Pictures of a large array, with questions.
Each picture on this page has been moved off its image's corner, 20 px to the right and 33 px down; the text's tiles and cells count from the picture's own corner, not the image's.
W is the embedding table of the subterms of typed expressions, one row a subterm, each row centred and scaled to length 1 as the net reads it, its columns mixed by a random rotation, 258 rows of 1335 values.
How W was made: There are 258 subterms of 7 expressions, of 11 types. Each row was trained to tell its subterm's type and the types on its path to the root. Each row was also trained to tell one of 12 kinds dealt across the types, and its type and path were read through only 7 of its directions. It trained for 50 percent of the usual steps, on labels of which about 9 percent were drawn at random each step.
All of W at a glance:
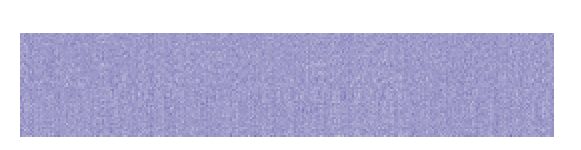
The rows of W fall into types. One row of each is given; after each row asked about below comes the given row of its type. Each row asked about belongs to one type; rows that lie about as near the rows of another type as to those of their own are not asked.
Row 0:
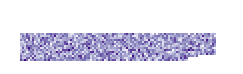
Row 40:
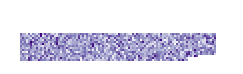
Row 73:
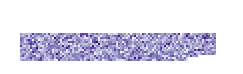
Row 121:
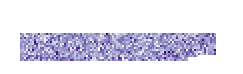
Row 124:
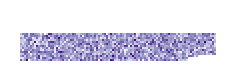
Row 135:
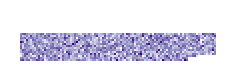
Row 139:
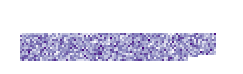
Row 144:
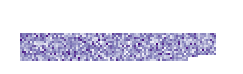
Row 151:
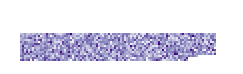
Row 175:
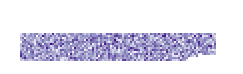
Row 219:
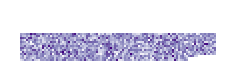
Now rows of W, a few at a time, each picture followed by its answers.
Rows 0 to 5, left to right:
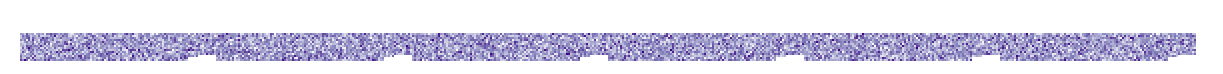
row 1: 124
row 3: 175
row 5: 151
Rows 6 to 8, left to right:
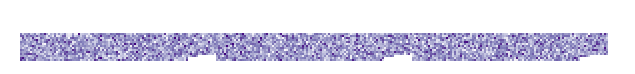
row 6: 139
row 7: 151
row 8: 219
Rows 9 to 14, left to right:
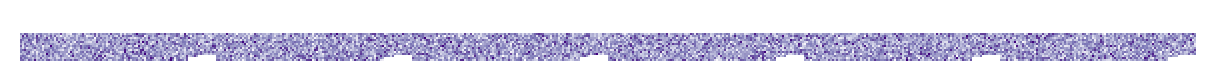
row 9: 139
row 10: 0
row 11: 139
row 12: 151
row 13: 175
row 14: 219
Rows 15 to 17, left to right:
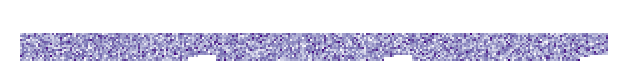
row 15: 175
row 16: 40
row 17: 40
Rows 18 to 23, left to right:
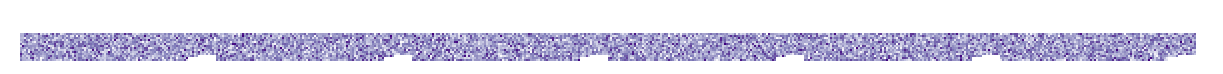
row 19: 151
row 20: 40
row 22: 121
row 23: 73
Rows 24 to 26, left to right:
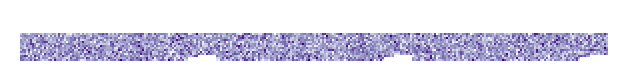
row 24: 139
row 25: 124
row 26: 124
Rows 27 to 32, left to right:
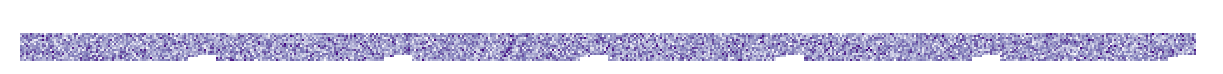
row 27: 124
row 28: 144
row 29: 73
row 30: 139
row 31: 151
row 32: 121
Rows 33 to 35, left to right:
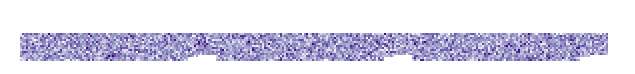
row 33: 124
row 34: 135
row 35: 40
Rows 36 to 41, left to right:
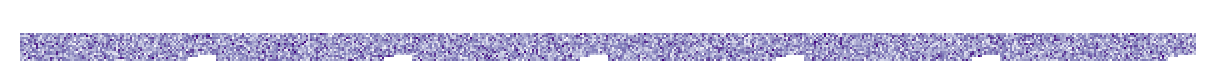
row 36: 121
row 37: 151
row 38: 135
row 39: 0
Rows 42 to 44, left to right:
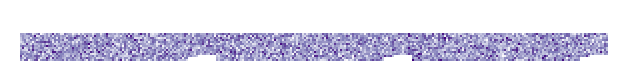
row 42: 0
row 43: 124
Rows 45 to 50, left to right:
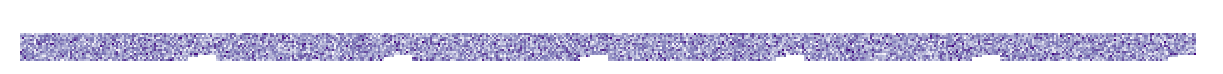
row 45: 139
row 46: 219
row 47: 40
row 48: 73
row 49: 121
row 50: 73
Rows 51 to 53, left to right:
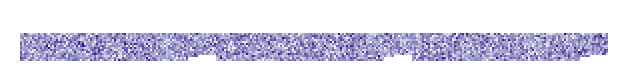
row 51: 139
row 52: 135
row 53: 121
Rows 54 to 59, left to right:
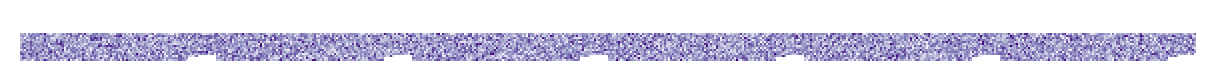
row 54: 175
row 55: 135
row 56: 151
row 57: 40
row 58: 124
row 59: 151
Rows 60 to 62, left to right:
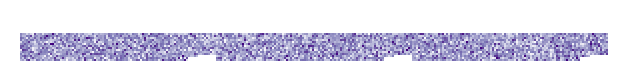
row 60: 135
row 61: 175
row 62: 121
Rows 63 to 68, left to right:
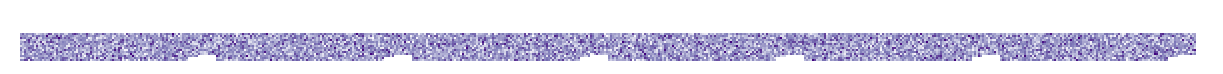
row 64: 0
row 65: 175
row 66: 73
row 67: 40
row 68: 151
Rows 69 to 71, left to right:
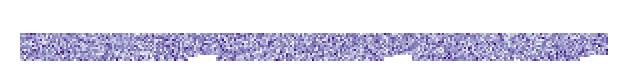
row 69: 219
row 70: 135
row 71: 121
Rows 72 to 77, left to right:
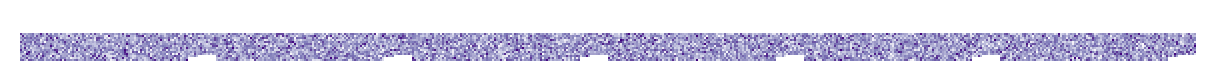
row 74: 40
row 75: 40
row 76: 40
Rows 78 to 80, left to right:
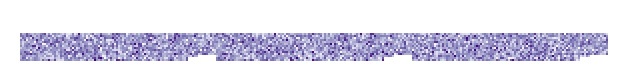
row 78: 139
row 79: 139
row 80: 139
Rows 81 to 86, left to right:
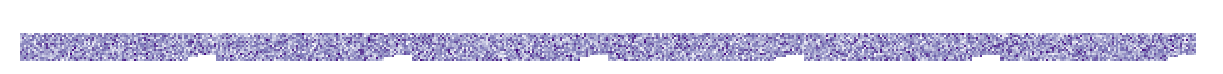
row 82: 0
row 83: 40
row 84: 144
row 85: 0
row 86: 151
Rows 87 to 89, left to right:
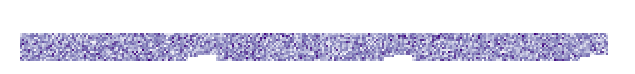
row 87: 139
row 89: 124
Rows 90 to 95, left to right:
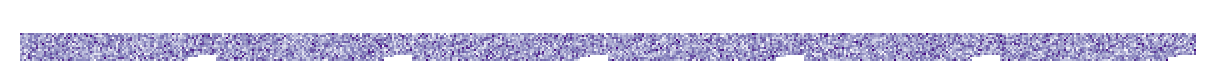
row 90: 121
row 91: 40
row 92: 175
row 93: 121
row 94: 73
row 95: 40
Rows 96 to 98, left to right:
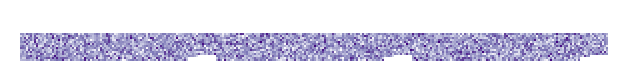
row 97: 40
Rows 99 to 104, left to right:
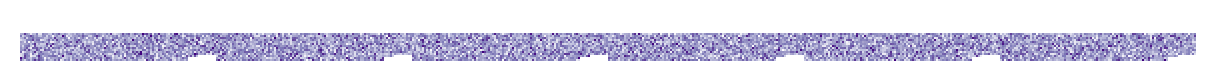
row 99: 139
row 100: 135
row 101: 0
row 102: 151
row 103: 73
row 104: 135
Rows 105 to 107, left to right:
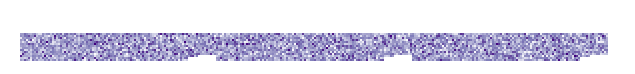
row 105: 0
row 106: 40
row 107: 151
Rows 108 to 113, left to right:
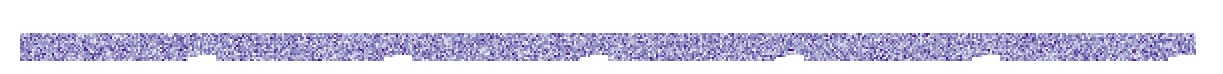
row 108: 135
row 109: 144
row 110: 144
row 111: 219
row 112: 124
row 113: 151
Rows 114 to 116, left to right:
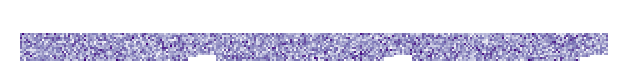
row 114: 135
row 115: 121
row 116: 135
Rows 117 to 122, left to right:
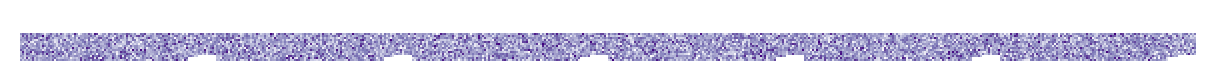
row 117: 124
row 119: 124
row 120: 121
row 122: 73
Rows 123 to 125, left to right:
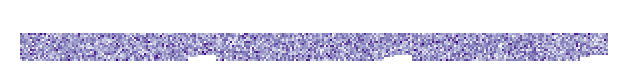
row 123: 40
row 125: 139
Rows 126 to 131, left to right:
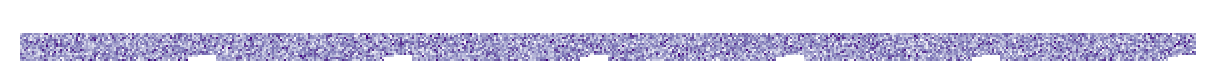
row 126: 175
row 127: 73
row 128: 151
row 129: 135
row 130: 124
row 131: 0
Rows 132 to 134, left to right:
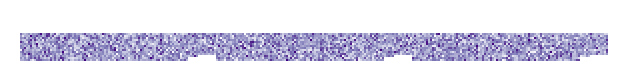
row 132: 135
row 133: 175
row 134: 40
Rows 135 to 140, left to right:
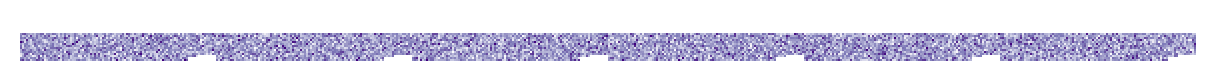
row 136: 0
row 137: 40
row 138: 175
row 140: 40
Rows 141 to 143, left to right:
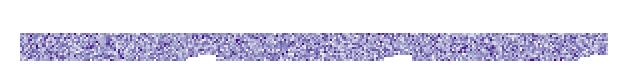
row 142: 124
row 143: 144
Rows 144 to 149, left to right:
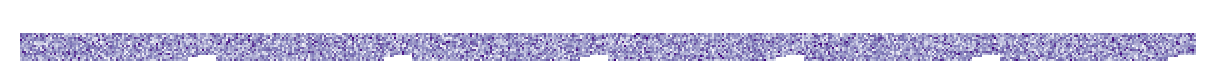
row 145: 40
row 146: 175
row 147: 124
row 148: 151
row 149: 144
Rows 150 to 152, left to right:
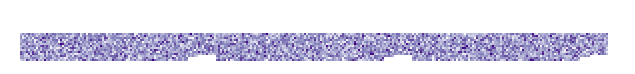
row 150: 144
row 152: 144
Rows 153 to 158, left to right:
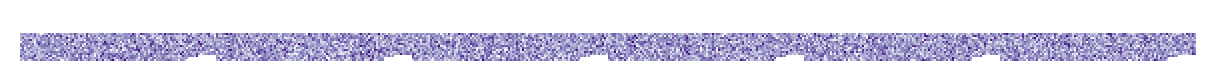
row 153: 0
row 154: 121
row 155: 175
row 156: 144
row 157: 144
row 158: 124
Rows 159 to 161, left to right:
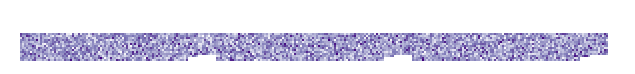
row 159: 139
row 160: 144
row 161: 121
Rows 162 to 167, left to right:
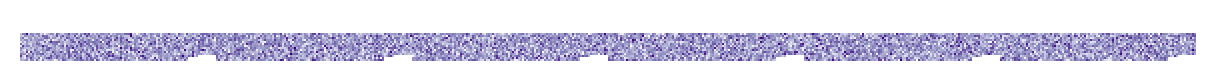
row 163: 135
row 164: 219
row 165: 139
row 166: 151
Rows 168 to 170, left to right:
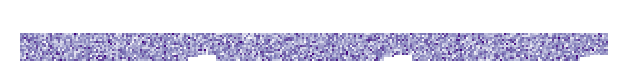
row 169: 175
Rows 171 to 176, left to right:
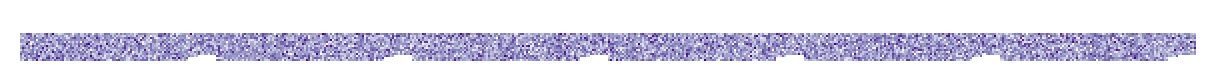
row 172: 124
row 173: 219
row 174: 135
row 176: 73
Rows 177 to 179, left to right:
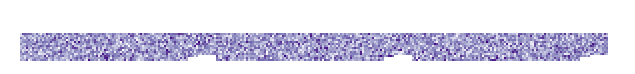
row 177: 0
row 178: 121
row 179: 121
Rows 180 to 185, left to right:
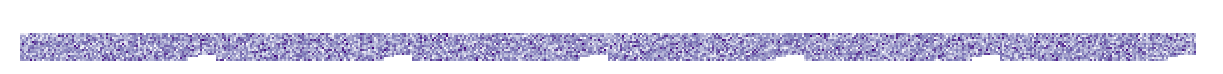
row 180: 121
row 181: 0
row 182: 151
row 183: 0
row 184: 73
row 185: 73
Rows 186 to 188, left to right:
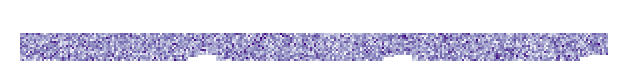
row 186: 219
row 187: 219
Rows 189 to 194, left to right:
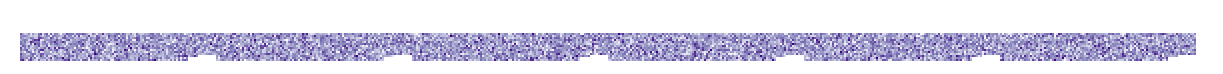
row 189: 40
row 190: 73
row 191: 121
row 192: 219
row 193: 219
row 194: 175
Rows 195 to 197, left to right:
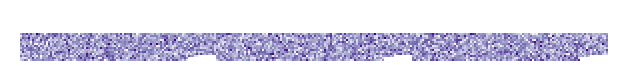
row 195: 124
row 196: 73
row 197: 40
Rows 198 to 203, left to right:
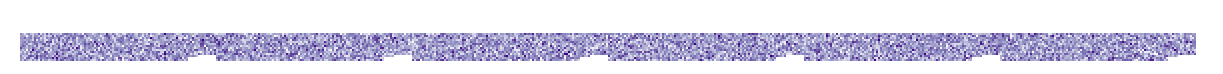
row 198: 121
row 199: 135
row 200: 0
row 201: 124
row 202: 175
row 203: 73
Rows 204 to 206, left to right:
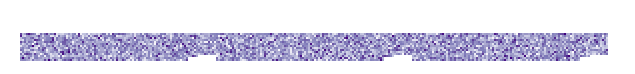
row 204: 151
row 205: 219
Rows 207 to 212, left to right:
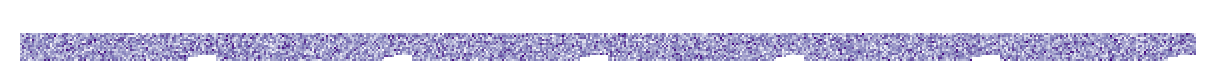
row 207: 151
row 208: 124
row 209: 73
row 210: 124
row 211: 40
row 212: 0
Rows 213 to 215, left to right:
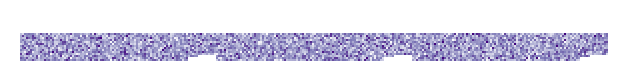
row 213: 151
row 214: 73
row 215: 121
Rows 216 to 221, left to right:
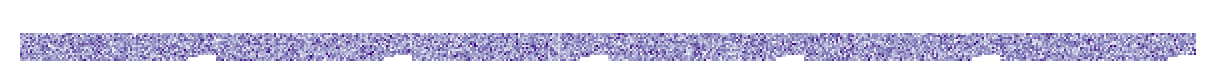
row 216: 151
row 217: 151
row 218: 139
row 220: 135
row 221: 219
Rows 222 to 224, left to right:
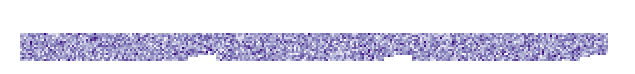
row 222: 175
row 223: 121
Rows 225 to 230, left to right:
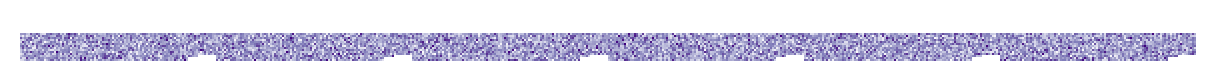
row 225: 219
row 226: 0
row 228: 135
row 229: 73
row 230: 121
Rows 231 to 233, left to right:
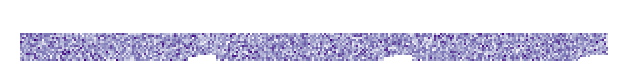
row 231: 135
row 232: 0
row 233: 124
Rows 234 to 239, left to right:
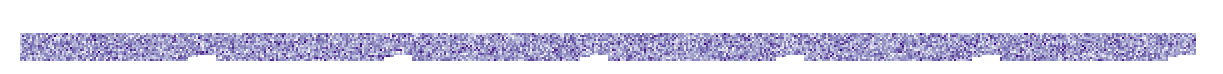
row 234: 175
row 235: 121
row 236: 151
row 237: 40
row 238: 40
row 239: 139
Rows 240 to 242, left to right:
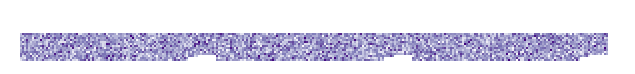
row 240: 124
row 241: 73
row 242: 135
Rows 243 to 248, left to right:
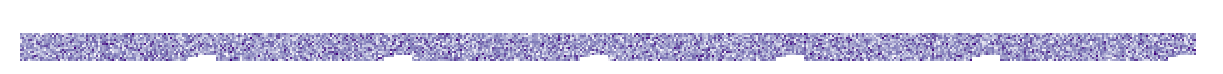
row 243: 0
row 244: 73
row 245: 219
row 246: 124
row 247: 40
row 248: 151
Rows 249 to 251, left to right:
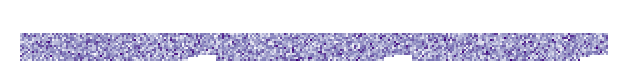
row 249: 0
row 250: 0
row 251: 139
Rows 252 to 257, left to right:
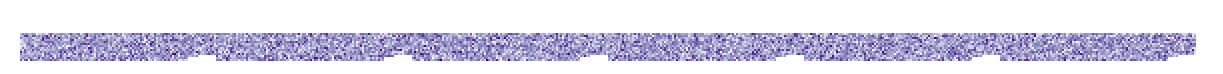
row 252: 0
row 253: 121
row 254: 144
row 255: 121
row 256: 151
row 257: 151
